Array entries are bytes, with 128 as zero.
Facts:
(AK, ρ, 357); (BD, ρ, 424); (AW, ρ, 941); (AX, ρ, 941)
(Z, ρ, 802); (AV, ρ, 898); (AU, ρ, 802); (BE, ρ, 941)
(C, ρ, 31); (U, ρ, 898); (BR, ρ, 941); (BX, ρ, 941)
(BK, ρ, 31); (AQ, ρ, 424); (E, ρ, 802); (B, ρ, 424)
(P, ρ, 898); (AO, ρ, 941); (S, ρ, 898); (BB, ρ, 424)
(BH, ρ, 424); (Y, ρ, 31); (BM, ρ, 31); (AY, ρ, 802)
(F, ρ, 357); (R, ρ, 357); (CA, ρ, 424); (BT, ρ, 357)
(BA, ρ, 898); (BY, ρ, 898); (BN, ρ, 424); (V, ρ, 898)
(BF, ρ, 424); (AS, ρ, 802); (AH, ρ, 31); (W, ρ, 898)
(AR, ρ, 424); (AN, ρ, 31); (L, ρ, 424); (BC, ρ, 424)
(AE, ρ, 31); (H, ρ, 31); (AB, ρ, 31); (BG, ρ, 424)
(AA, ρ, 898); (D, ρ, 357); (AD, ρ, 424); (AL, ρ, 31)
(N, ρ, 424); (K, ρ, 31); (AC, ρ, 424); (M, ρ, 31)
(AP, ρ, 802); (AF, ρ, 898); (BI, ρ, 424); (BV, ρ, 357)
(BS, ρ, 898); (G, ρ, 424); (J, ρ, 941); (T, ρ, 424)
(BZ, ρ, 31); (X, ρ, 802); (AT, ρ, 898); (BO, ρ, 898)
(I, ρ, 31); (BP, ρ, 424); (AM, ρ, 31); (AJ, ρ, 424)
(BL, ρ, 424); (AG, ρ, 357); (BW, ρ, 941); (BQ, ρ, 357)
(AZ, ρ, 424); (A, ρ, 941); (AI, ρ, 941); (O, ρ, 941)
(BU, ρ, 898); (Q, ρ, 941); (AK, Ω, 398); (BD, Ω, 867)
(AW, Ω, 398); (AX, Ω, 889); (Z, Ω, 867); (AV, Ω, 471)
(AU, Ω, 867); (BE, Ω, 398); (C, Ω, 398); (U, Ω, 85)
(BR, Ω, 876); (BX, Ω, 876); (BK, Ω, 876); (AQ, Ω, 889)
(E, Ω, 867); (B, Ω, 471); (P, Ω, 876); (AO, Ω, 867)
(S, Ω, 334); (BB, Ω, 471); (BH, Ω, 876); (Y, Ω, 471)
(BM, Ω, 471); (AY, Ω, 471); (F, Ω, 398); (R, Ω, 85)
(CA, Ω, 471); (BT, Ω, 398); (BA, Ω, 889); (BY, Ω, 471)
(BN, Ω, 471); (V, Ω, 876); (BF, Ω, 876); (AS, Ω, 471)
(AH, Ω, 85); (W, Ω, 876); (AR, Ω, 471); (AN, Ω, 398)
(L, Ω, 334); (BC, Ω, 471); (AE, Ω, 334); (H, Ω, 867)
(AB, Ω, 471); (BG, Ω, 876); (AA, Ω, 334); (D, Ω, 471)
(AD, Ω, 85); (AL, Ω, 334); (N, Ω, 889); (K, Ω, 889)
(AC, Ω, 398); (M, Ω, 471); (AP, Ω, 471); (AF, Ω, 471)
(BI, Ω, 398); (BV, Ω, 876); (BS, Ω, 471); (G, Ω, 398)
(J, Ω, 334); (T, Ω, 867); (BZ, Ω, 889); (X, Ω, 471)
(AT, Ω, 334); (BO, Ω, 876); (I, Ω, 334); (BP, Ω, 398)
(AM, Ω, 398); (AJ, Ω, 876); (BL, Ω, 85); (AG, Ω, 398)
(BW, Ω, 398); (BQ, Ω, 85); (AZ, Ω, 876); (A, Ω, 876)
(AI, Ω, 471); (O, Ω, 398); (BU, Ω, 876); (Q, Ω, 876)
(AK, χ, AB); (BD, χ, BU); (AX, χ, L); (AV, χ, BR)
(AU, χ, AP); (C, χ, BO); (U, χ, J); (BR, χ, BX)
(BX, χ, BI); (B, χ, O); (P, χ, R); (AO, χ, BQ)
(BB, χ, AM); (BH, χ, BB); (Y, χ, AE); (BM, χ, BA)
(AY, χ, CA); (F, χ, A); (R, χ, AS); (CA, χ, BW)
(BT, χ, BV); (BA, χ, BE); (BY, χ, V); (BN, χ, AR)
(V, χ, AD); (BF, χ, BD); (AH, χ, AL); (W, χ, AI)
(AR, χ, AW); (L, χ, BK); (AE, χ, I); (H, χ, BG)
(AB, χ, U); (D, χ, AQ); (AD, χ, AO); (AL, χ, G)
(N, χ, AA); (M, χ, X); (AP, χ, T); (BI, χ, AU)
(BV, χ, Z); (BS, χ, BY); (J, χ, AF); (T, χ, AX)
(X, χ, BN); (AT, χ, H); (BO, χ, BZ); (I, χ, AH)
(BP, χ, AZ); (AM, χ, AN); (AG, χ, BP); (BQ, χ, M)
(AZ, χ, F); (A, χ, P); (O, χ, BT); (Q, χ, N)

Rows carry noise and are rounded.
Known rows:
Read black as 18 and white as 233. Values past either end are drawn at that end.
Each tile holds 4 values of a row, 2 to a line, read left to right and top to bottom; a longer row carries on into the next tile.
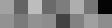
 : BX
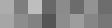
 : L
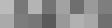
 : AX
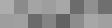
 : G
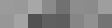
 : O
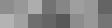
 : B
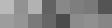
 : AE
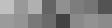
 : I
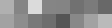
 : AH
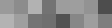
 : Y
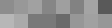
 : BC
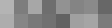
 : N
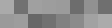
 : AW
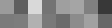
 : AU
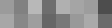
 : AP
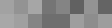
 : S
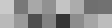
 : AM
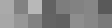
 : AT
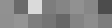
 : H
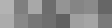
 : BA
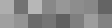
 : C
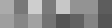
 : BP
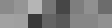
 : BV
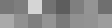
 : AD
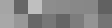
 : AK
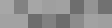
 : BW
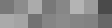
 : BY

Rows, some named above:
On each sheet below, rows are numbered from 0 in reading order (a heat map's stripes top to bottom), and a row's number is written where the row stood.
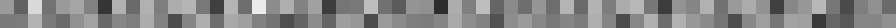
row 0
AU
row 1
BI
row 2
F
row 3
V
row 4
L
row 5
BI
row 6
AV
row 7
BV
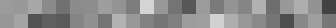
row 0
O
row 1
BL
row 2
AV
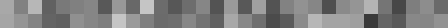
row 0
AT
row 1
J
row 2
X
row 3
BV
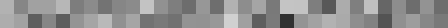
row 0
AN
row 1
Z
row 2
BB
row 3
L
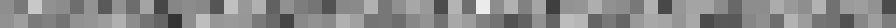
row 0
E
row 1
M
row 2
I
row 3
BS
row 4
F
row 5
AS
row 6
BT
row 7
Y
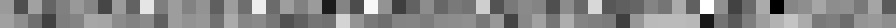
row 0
BN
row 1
T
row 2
AZ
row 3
U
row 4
AO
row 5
BQ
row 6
P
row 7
AF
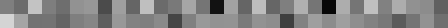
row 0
AB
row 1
BR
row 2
BX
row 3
AG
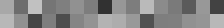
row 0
BH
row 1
BK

